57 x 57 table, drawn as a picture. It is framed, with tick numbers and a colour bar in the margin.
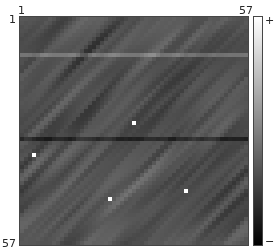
Odd lines: rows 10 and 31. Slope: none. Average level on the scale: 30%. Histogram: skewed, a long tail of high values. Lone odd cells: 4, each higher than its neighbours.
